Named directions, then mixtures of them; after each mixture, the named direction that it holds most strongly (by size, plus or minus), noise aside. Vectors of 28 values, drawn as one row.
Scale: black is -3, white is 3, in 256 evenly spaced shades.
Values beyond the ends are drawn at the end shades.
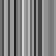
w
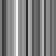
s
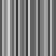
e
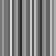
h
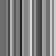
h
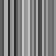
w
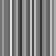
h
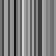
w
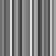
h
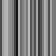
e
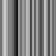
s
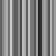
w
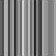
w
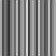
e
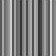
h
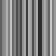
h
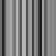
s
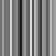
h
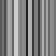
s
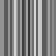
w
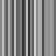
w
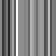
e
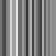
s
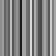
h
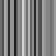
w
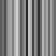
s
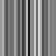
w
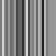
s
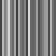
e
